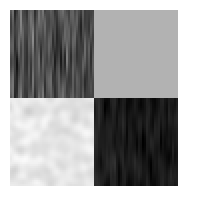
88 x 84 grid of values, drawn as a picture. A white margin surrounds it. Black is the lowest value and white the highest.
The table splits into 2 rows of 2 panels. Panel 1,1: low, streaked downward. Panel 1,2: high, flat. Panel 2,1: very high, blotchy, faint in contrast. Panel 2,2: very low, streaked downward, faint in contrast.
